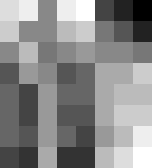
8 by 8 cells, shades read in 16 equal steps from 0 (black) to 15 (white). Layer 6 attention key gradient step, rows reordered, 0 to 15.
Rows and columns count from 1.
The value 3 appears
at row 8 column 2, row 8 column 4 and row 8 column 5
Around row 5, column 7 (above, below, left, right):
10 12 10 11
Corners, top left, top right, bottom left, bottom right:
13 0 4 15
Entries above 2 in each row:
6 7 8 8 8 8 8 8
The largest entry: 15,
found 2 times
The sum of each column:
60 58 68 58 60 69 72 73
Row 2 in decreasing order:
12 12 11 8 8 7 5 2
